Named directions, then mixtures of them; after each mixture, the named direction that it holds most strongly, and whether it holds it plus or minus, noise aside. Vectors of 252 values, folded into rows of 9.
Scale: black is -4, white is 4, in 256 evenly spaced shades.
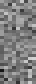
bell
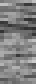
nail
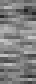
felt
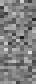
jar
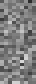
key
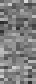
bell, minus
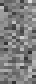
jar, minus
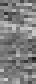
nail, minus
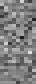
jar, plus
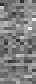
jar, minus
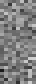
bell, plus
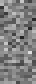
jar, plus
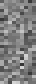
key, plus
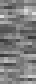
felt, minus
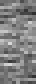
felt, plus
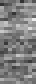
nail, minus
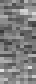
felt, minus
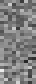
bell, minus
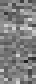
bell, minus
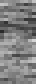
nail, plus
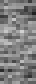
felt, plus
